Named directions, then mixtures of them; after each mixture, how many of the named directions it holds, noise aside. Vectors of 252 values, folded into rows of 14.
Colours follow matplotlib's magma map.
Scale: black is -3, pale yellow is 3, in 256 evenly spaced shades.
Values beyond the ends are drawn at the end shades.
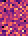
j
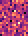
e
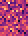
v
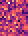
two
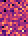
one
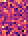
one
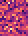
three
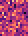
two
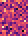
one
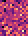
one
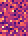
two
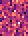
one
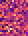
three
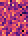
three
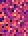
two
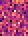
one
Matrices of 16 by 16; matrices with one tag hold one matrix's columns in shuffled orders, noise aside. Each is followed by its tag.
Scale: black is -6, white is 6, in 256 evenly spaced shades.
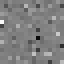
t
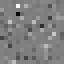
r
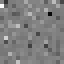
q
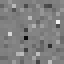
t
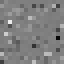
t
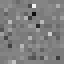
r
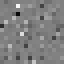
r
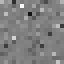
q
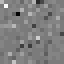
q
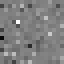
t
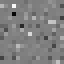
r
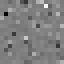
q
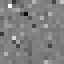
q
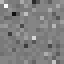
q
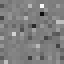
r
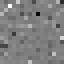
q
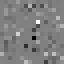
t
